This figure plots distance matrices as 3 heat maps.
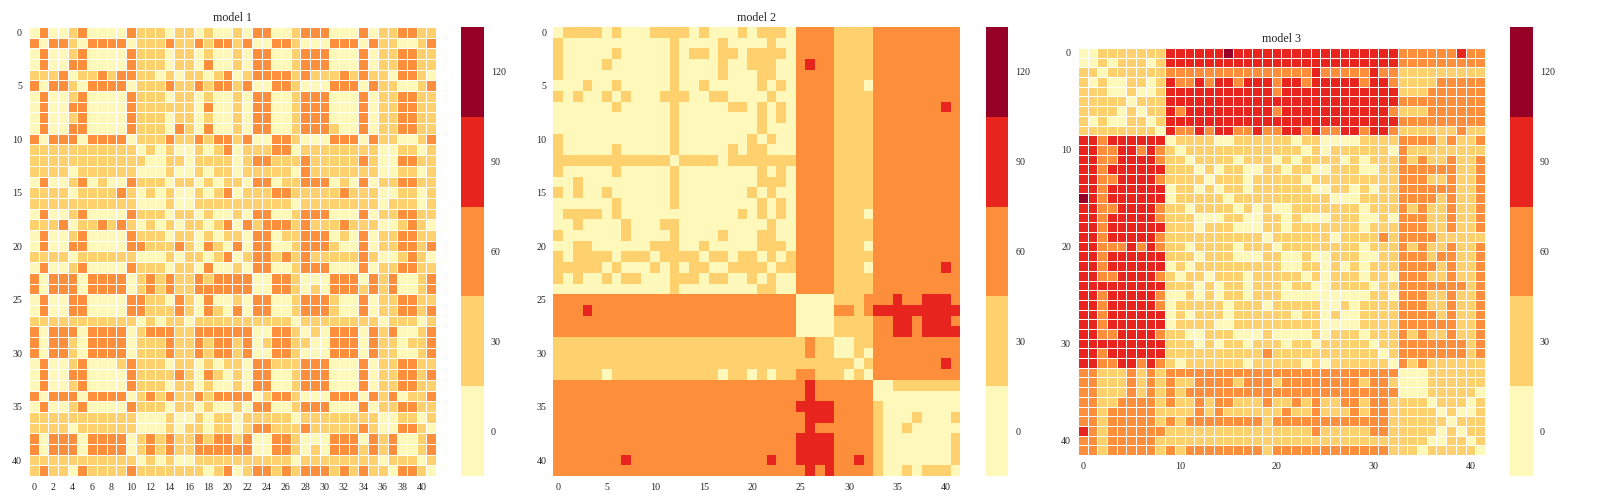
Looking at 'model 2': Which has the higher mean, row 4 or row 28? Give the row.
28
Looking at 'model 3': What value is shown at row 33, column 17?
60
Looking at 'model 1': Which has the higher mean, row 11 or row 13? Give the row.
11
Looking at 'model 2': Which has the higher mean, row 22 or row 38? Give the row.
38
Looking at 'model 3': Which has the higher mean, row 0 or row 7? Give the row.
0
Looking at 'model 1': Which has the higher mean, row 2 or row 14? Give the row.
14
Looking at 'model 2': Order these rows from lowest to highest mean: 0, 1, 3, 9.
9, 1, 3, 0
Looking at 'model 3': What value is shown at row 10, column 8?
60
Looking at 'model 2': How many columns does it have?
42
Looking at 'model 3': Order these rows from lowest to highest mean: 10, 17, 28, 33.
17, 10, 28, 33
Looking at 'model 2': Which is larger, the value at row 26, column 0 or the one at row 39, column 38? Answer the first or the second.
the first
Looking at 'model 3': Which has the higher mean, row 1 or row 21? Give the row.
1
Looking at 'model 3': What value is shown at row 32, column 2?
60
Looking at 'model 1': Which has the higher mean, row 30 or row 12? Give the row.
30
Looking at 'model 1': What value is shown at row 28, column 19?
60
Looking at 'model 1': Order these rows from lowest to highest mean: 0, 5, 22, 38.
0, 22, 5, 38
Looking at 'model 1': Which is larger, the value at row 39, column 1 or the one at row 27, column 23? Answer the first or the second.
the second
